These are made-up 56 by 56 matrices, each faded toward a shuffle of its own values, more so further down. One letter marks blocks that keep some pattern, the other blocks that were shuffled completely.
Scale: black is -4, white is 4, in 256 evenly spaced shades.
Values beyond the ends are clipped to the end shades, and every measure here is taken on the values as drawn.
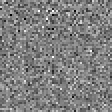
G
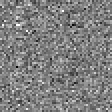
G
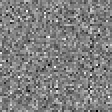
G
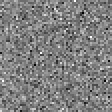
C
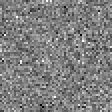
G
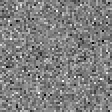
C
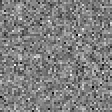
G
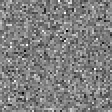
C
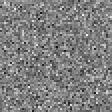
C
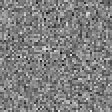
G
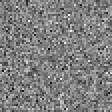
C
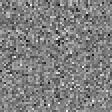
G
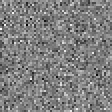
G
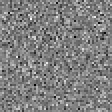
G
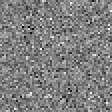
G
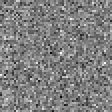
G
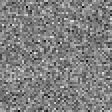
G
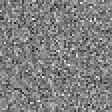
C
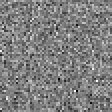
G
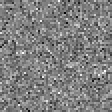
C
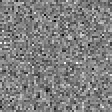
G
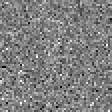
C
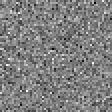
C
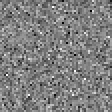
C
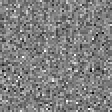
C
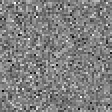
G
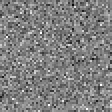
C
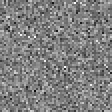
C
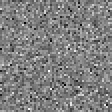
C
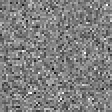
G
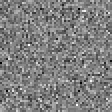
C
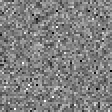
G
